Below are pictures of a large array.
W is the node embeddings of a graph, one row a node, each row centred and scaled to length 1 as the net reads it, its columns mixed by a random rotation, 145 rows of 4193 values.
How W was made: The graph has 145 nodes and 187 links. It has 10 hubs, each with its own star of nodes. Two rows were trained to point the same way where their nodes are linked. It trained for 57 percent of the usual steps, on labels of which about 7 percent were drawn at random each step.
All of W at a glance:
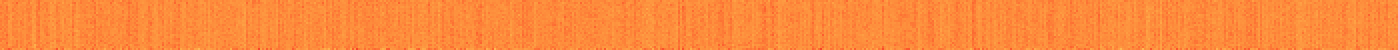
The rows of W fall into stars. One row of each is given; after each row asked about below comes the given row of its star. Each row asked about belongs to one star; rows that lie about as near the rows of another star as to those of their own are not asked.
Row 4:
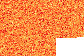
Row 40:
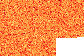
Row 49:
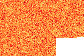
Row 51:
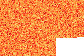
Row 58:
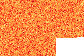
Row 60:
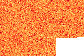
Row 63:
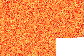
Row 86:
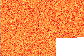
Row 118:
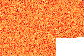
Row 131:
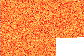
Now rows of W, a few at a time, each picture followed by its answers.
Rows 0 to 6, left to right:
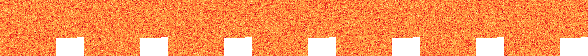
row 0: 4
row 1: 63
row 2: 51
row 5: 40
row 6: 40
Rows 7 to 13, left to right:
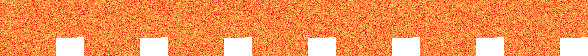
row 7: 40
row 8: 40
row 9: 40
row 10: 86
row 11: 58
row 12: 40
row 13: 86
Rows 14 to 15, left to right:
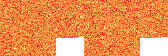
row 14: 49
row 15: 131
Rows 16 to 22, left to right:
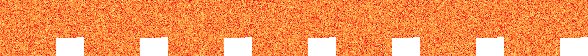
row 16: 118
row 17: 63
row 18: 63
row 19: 131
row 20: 131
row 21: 51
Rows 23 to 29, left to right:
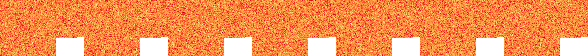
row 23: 118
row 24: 63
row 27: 118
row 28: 51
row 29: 58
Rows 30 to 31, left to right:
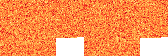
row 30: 118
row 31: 131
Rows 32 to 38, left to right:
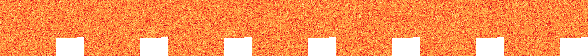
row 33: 60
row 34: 118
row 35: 4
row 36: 49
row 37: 131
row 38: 131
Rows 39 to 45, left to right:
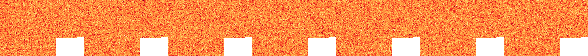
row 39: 4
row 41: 40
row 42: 118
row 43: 60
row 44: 118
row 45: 86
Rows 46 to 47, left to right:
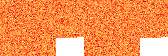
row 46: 60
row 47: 51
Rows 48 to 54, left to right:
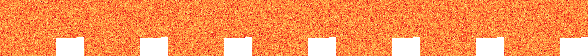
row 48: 118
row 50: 131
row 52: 51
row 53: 51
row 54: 131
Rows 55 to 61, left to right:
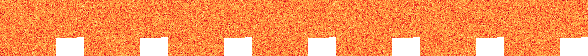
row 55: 60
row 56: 40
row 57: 4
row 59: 49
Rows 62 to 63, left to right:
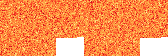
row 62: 49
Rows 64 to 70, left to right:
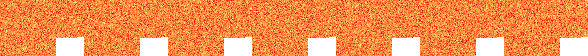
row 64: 51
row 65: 58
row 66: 40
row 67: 49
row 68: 131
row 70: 4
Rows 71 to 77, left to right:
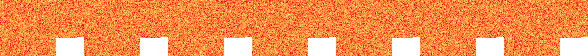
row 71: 63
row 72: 118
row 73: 63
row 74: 131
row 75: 49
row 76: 118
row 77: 49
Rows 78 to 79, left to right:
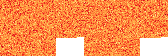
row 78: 51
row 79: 40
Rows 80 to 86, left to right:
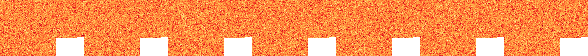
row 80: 60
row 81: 49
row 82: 63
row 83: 51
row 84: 49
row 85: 63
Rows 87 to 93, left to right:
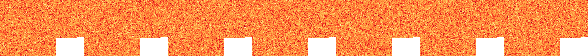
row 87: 40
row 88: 118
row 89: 58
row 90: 86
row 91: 58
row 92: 49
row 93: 118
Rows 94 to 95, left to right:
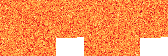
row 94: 86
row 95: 51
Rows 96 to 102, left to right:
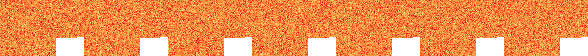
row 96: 4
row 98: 58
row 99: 49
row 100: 118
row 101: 40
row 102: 51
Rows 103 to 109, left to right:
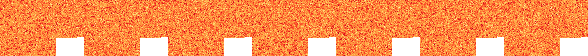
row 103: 58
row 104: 131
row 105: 86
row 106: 58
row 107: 118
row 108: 4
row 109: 63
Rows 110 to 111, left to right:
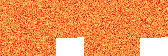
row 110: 40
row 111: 40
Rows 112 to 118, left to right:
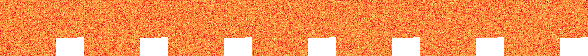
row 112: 49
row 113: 131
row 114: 51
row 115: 49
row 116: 86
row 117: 40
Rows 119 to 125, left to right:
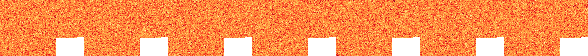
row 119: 118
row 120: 58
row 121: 58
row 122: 49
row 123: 86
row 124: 49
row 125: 131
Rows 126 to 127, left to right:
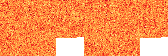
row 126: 40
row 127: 63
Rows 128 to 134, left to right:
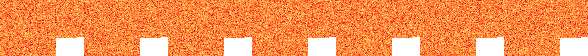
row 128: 58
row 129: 60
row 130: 58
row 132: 49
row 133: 40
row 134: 86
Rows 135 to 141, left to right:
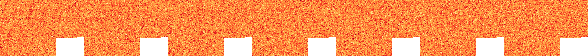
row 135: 49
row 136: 86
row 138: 118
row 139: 4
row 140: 118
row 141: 131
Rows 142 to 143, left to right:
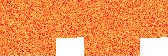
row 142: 58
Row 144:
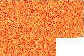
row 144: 4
